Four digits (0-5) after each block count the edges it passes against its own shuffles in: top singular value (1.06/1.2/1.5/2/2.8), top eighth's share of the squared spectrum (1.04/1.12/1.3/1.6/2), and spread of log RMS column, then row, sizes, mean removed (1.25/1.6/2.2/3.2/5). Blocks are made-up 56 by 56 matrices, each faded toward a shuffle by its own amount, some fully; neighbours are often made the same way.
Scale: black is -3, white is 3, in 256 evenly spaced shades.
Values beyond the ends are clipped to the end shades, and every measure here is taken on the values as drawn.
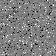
0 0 0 0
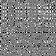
4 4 2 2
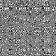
4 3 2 2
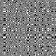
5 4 3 3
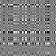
5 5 4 4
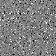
3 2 1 1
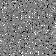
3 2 0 0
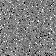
1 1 0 0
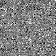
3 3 1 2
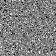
1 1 0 0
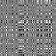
5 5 4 4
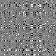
4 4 3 3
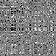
4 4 2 2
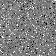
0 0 0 0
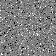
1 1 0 0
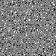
3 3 1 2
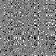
4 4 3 2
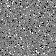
0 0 0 0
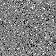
1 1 0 0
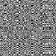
4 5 3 3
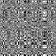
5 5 3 3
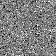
0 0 0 0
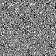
3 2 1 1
